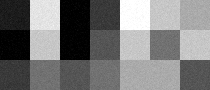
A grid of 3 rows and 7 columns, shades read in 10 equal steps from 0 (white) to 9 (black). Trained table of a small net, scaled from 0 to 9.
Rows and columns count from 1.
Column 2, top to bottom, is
1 2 5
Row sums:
30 35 35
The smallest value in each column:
7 1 6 5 0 2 2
